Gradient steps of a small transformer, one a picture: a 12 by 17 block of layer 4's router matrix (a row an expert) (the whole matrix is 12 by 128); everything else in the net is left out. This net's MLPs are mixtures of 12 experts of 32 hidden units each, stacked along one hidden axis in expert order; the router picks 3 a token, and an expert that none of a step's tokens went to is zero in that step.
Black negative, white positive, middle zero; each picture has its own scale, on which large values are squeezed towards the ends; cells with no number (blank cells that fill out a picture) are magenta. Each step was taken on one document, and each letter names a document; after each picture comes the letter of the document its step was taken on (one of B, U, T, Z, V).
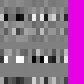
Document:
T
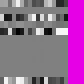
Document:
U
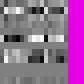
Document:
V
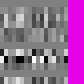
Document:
T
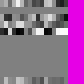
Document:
U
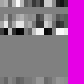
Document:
U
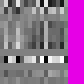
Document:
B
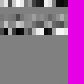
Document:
U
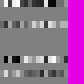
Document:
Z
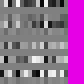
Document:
B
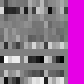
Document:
V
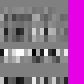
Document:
T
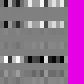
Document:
Z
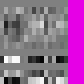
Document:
V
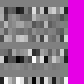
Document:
T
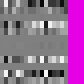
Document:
B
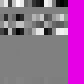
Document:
U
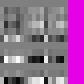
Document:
V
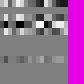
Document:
U
